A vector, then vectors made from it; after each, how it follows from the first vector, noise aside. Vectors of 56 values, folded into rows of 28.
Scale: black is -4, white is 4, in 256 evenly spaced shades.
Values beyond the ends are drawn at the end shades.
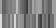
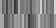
reversed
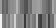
copied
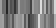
reversed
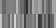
copied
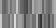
copied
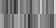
reversed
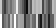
scaled up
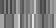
wrapped around
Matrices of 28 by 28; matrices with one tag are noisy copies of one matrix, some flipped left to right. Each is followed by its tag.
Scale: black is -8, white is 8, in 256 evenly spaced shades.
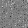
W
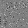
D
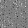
W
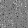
W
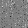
W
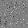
D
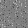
W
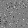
D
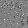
D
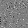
D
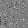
D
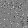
D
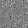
W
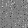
W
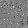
D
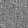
W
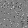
D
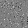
D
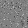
D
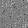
W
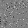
D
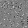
D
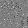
D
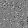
D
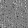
W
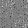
W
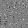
D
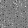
W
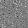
W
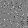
D
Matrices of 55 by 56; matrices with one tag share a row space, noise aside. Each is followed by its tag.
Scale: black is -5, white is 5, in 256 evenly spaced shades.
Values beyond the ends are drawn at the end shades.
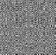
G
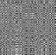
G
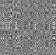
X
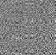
G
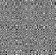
G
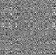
X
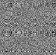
X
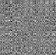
X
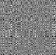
X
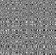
G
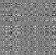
X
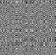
G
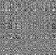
X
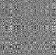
X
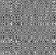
X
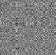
G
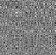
G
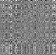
X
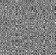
G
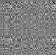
X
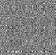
G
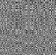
G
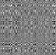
X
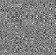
G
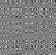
G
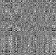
X
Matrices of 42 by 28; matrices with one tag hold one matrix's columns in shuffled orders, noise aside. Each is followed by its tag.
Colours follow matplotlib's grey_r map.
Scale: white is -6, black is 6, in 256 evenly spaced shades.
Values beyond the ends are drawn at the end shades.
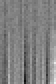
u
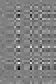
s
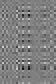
s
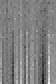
u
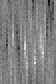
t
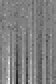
u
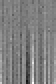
u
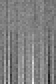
u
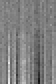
u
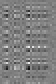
s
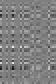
s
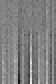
u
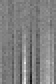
u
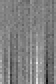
u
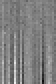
u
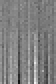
u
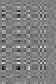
s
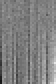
u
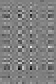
s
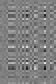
s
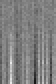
u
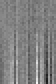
u
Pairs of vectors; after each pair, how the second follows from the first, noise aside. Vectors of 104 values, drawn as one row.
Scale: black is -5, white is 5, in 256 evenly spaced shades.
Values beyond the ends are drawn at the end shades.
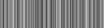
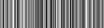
scaled up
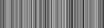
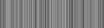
shrunk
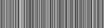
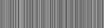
shrunk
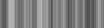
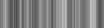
reversed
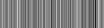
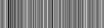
reversed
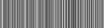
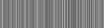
shrunk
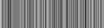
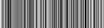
scaled up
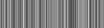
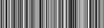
scaled up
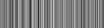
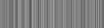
shrunk
